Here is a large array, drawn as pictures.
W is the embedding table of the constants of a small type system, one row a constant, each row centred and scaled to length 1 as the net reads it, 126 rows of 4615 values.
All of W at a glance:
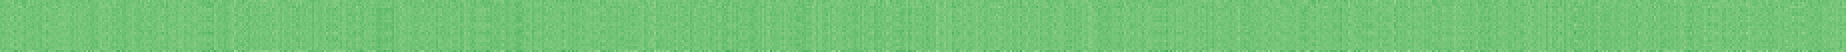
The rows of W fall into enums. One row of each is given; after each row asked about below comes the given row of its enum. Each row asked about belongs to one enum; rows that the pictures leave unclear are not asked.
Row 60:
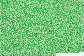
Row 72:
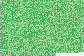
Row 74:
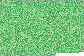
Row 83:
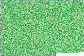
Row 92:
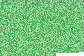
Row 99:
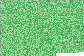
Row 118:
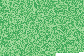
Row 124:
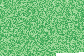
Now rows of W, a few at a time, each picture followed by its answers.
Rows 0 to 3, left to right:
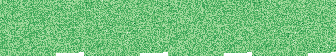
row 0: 72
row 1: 60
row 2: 118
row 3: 60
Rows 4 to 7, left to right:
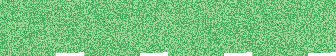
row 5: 83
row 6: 99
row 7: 83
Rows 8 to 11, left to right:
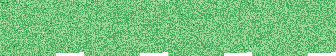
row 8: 60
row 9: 72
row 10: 83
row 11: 118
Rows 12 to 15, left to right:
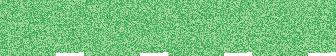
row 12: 72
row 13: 92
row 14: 83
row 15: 124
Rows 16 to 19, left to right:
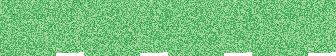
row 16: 83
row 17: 124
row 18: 124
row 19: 83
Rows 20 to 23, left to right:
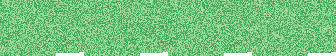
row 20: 118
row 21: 99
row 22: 118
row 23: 74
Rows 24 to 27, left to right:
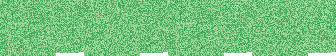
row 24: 72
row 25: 118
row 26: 72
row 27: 124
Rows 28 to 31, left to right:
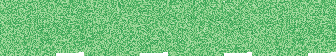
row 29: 118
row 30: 92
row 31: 99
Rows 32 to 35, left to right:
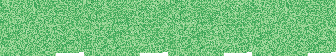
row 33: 72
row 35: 118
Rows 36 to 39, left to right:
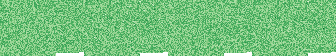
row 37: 92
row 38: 99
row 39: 92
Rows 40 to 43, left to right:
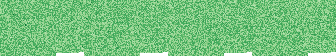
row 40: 83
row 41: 72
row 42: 99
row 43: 124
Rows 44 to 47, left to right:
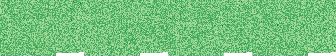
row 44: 83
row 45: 99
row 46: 72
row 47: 83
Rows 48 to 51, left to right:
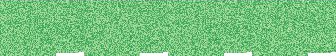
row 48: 99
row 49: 118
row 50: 99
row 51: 92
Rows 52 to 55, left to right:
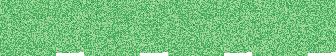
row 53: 72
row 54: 83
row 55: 118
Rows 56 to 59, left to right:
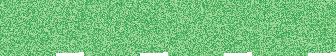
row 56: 124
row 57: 92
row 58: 118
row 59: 72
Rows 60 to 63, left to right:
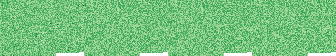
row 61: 118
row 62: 118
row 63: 74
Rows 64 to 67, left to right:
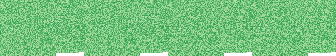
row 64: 99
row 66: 124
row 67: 124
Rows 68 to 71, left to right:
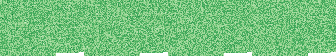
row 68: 72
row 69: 74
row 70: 118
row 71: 99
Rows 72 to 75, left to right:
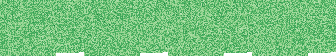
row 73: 83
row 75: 99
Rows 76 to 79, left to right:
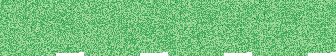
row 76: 92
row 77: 99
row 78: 72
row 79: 72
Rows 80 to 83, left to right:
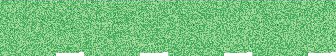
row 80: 92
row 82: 83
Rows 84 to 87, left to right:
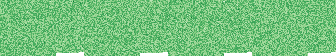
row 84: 83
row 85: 124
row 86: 92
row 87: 118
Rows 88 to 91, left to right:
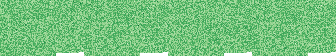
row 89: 72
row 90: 99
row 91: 72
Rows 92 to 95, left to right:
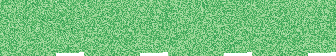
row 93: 124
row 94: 118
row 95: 124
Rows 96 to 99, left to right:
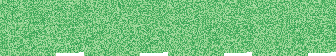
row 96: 72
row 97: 118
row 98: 99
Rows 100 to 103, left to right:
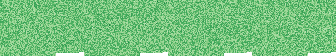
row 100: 118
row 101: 83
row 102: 99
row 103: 74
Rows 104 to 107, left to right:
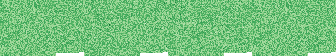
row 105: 83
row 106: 72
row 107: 118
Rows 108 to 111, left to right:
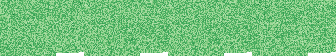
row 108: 83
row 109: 99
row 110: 99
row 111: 72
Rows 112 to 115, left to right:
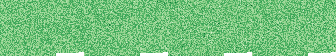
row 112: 99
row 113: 83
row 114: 60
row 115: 83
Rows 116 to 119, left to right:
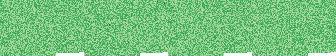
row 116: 118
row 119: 99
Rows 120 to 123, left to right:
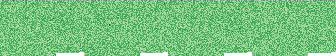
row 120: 92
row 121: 83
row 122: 92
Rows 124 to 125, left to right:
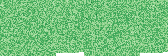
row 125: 72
